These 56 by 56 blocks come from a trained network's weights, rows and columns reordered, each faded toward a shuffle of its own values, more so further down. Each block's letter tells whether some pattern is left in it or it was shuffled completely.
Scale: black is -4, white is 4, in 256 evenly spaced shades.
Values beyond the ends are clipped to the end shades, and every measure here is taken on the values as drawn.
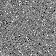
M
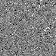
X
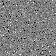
M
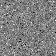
M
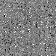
X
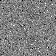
M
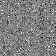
X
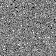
M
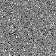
X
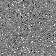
M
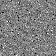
M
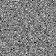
X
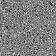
X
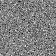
M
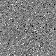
M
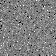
M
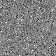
M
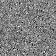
M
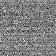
X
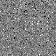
X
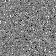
M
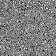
X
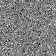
M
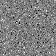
X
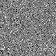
X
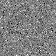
X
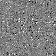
X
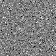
X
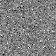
X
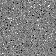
M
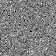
X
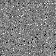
X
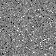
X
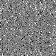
X
